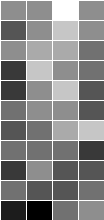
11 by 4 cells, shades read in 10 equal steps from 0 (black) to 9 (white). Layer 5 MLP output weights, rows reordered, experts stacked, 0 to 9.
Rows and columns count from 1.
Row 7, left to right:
3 4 6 7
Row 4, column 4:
4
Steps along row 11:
down up up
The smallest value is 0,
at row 11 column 2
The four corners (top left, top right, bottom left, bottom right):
5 5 1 5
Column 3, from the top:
9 7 6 5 7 5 6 4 3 3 4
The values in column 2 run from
0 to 7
